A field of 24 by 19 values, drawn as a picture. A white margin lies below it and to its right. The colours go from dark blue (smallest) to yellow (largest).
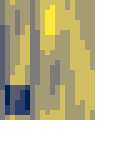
The grain runs up and down. In the bottom left lies a patch that is lower than the rest. The bottom left is the roughest part. The ninth with the lowest average is the bottom left.
